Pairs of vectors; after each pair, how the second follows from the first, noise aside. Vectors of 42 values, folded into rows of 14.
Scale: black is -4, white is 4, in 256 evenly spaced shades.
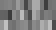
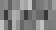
wrapped around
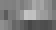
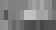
copied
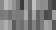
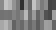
copied
